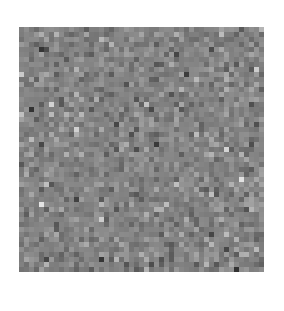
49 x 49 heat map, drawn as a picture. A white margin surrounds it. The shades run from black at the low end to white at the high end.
Mirror symmetry: none. Histogram: heavy tails on both sides. Grain: fine. Average level on the scale: 50%. Slope: none. Stripes: none. Seam: none.
